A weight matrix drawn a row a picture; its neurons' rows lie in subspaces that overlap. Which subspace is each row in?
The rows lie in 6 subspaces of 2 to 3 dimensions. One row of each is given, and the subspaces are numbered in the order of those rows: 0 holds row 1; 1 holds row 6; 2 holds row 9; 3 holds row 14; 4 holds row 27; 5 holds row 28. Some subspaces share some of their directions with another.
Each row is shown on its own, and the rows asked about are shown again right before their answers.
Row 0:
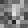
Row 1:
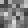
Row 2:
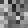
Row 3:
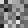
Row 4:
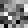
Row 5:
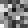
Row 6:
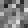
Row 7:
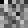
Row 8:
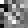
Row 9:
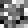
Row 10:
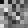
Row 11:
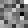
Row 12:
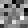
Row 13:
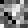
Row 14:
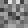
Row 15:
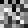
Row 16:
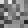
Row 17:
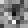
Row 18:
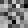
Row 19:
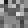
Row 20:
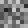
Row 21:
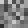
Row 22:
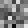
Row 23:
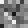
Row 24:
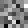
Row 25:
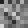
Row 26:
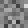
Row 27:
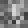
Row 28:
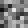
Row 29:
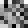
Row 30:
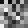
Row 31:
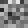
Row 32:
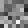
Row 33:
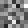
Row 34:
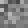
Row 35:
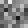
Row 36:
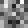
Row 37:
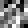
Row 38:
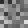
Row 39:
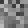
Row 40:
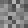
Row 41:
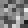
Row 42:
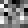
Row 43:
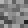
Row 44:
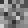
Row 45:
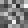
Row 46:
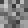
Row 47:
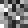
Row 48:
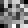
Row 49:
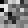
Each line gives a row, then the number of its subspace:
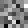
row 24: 2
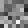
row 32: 2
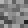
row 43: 1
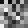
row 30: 3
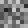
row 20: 0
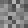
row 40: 0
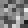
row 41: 1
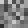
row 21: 2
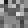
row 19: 5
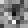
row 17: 4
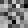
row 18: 0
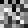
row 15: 0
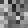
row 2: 4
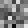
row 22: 0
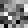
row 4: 2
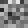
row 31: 3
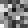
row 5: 5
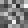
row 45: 0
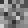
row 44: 0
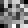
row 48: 5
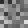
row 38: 1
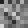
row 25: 4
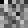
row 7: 5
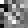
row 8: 3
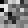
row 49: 3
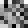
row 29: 5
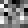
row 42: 2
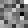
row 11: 5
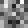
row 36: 1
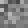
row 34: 3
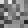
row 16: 1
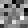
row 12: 2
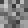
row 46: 1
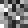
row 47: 5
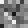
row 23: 4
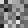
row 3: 0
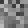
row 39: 5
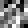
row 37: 1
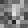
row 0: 4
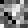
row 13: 4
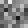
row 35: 1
